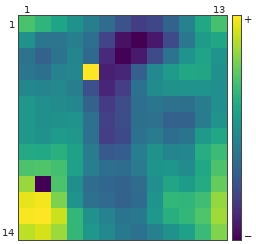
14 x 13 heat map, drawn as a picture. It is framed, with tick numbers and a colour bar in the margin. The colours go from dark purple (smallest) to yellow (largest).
The top middle is the ninth with the lowest average. There are no regular stripes. The middle left is the smoothest part. The bottom left is the ninth with the highest average. No row or column stands out. Two lone cells stand out: one far higher and one far lower than their neighbours.
